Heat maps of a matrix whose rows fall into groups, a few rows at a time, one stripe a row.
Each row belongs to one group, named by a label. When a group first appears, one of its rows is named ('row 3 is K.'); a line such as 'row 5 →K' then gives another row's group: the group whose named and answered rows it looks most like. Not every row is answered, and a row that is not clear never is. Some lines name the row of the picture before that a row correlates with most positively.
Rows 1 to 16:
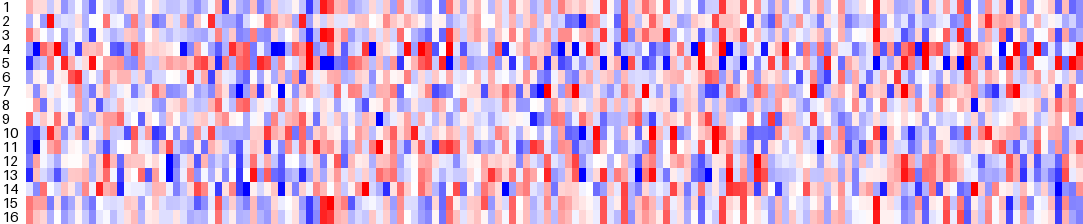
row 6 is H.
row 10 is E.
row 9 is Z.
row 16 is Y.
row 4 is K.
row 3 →Y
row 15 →Y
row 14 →K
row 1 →Y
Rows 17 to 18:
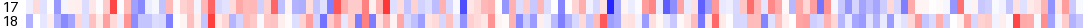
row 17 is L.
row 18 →L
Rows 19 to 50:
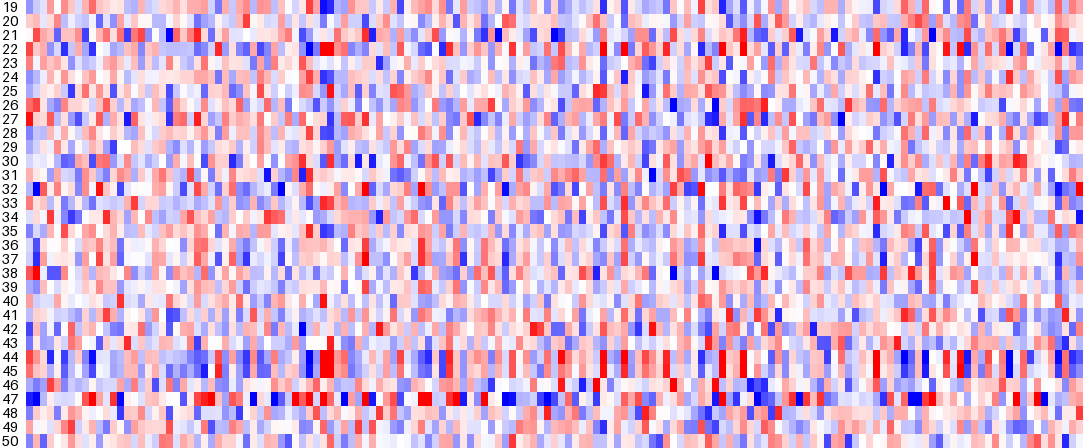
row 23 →Z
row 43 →H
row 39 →K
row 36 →K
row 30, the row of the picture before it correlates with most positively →18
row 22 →Y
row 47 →K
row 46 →E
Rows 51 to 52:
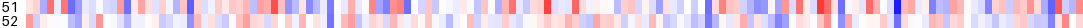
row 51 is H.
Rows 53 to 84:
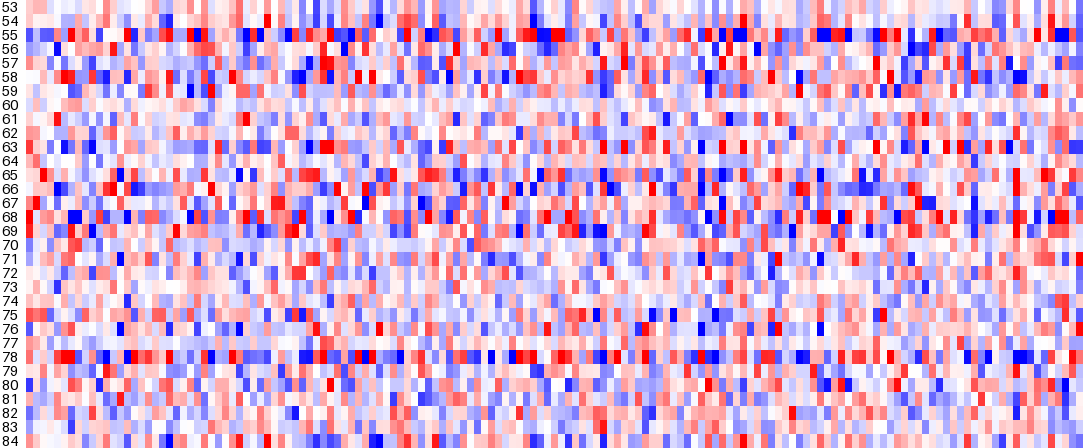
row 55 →H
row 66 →L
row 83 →L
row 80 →H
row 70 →H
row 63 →Y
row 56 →K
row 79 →Z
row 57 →Y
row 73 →K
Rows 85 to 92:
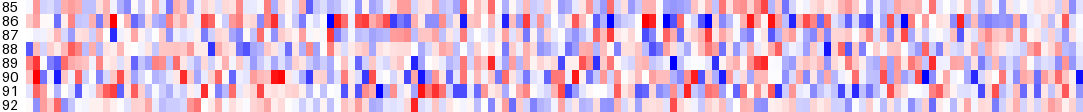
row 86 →L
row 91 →Z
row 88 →H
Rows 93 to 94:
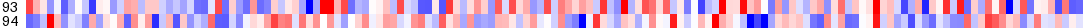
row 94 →E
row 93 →Y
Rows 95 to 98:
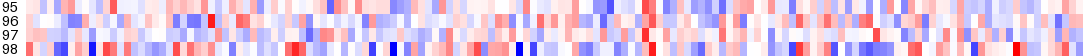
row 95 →L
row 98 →L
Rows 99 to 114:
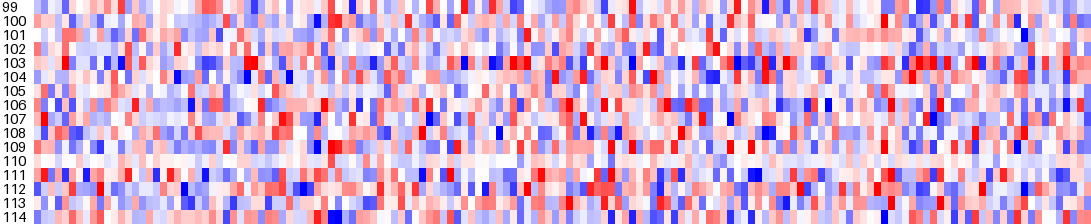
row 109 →Y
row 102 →Z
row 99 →K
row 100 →Y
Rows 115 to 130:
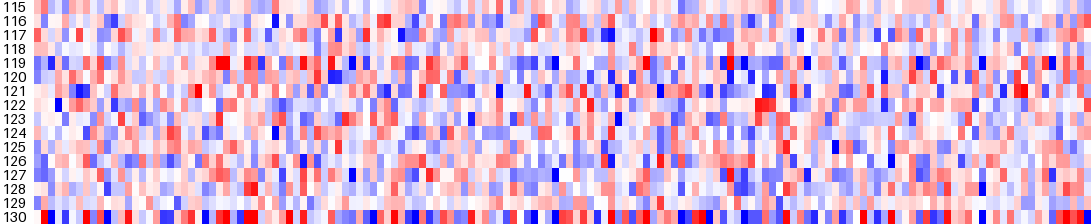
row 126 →E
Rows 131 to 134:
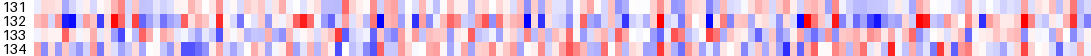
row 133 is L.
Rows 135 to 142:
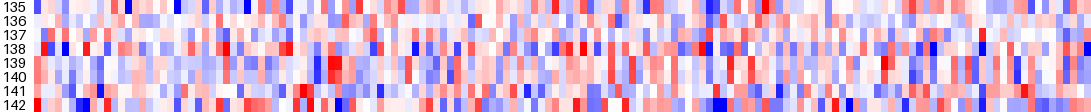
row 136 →L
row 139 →Y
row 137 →K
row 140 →Y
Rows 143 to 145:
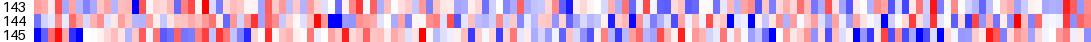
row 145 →E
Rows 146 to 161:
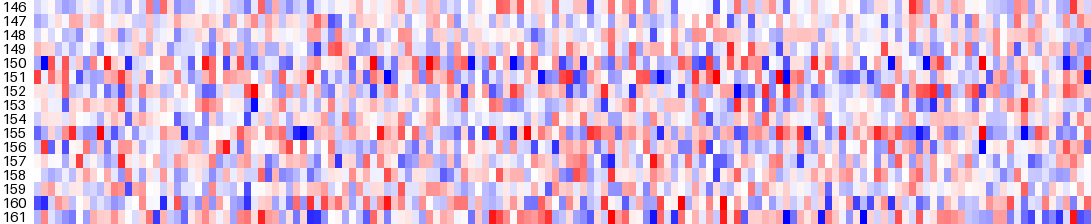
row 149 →Y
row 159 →Z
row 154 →Z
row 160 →E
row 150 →K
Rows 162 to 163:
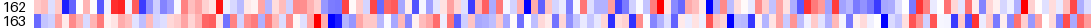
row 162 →L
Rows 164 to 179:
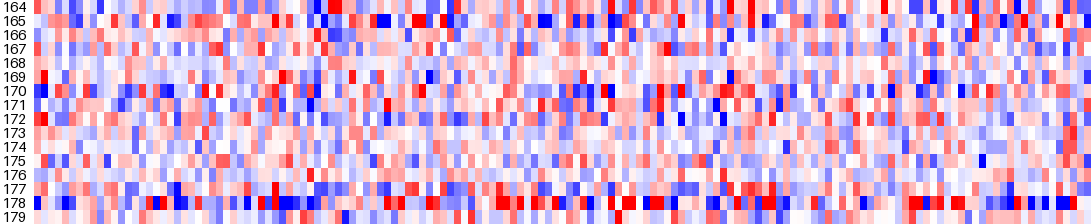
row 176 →E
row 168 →Y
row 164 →Y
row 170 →E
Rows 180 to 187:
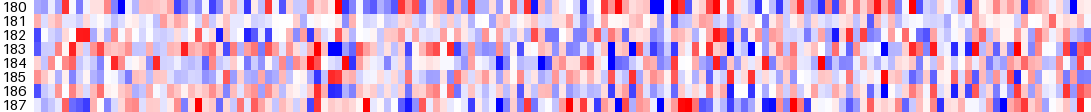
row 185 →Y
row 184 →Z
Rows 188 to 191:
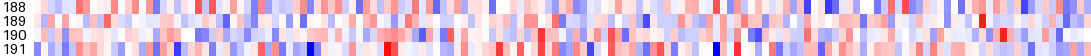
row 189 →K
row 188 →H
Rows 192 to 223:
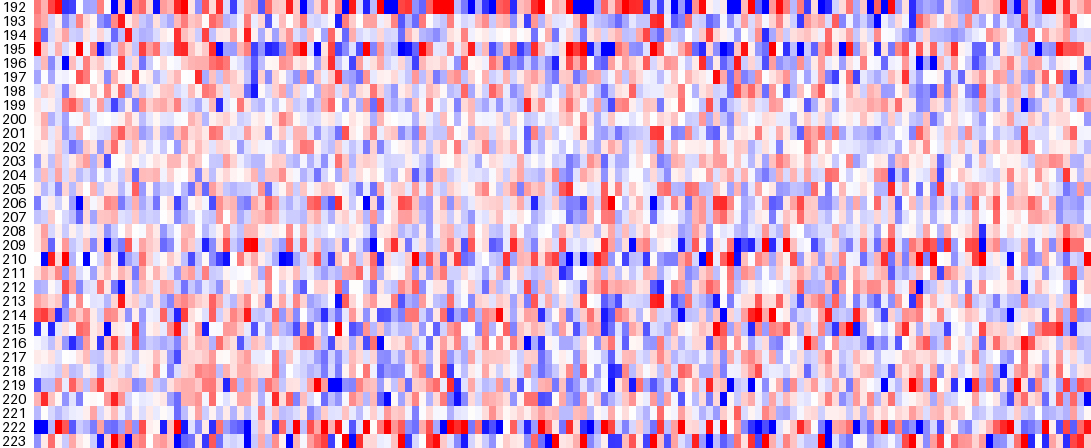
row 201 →L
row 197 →H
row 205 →H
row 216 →L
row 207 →L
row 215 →H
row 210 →K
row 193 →L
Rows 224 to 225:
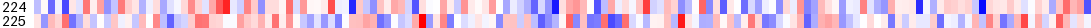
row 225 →E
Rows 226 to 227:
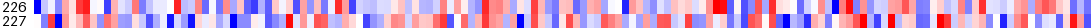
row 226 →H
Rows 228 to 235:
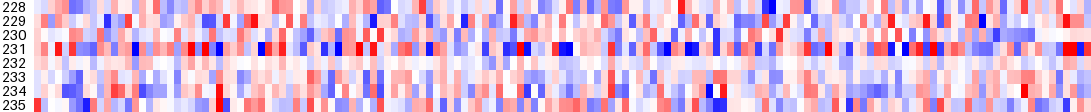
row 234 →L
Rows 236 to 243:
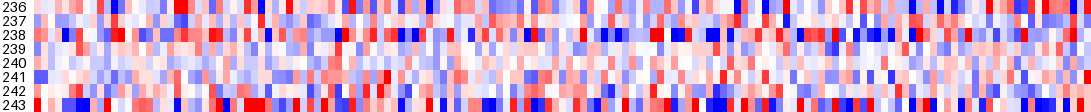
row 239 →H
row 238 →L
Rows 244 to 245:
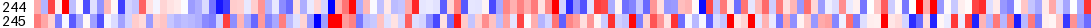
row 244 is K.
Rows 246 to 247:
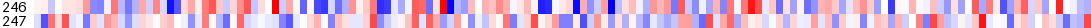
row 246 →E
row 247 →K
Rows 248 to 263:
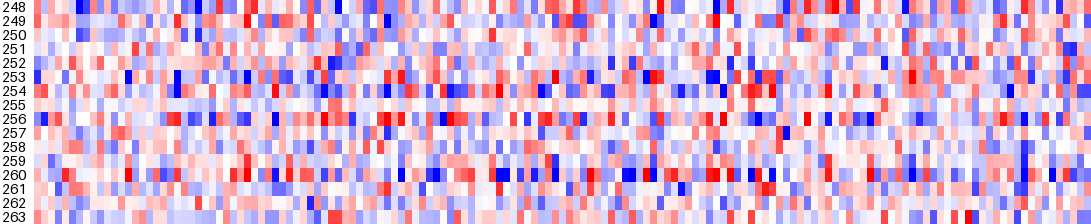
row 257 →Z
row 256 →E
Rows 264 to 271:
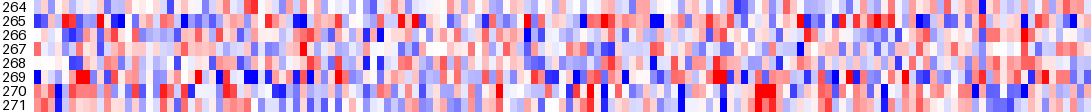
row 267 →L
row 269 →H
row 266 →L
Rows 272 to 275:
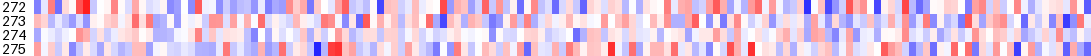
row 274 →H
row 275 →Y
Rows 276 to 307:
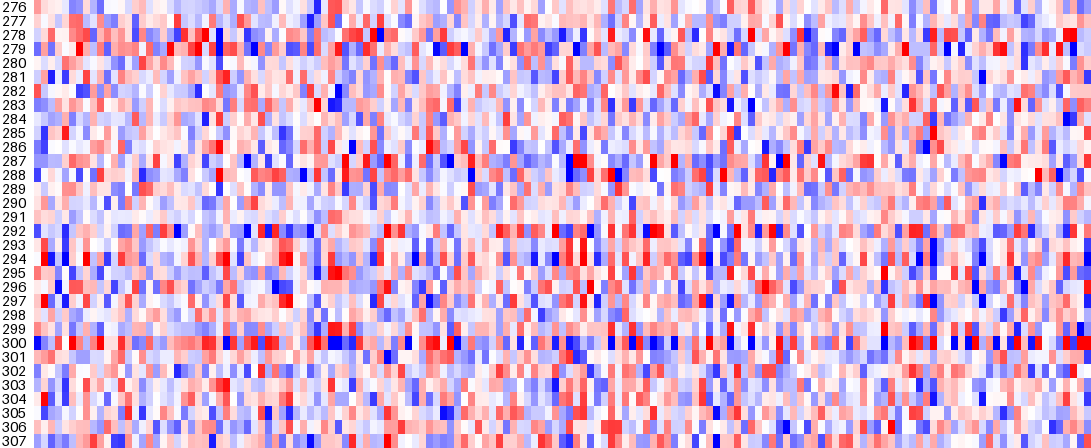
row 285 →K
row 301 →Z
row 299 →Y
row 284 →H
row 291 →Y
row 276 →Y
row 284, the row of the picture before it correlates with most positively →273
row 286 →K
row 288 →L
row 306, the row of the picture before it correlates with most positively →272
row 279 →H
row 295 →Y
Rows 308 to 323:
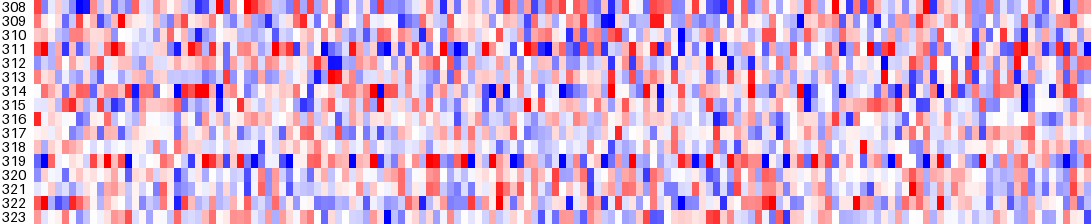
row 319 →K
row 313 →Y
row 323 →Z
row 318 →Z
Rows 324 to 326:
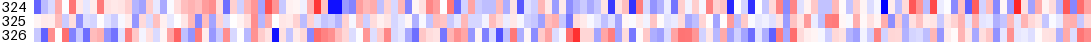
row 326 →E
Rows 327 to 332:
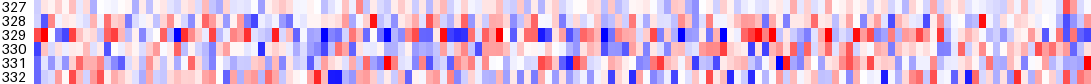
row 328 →K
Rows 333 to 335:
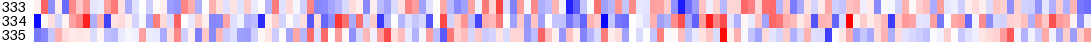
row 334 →H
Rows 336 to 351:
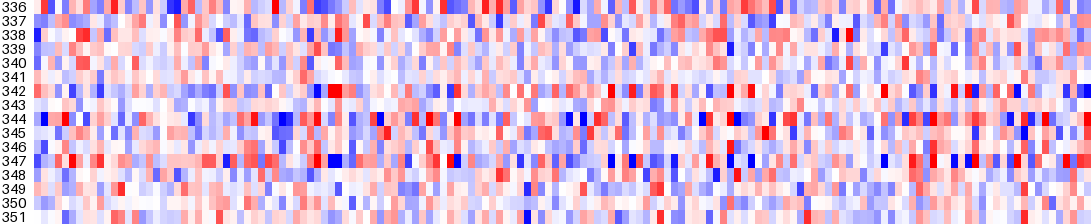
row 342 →Y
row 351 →L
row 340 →H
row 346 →K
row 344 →K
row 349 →L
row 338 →H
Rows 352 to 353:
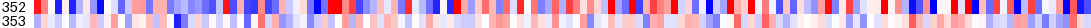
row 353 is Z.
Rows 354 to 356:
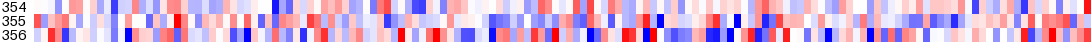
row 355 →Z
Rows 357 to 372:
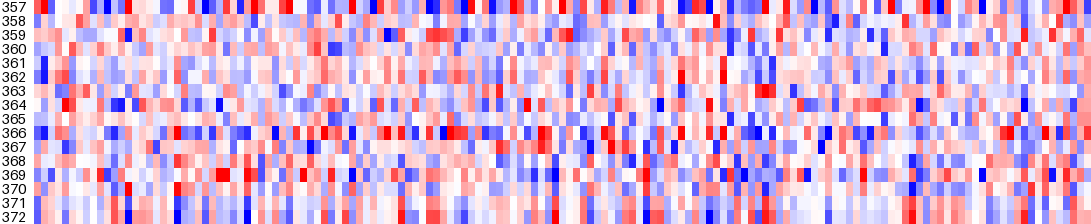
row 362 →E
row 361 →E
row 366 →E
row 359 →Z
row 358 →H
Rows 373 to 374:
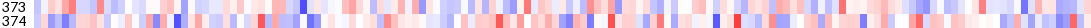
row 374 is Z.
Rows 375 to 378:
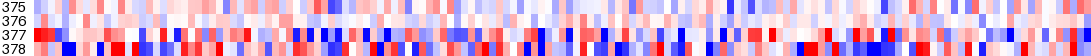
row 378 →L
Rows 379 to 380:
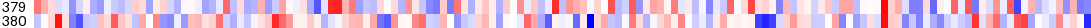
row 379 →Y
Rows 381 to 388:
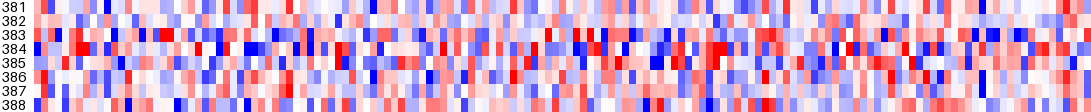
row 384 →H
